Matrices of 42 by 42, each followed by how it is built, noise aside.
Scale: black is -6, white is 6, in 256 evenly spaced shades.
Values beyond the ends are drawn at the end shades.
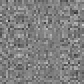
low rank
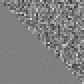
upper triangular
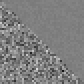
lower triangular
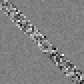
banded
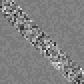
banded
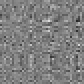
low rank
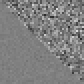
upper triangular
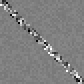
banded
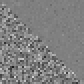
lower triangular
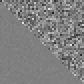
upper triangular
